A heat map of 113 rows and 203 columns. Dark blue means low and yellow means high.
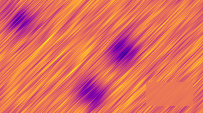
Slope: none. Mirror symmetry: none. Odd rows or columns: none. Dips: three. Odd patch: calmer, in the bottom right. Average level on the scale: 60%.
